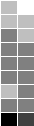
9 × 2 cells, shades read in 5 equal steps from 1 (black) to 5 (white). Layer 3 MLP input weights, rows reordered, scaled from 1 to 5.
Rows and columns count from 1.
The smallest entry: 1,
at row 9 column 1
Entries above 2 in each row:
2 2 2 2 2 2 2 2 0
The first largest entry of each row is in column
2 1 2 1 1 1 1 1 2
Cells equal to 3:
10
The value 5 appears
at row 1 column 2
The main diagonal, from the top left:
4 4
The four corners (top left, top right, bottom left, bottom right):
4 5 1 2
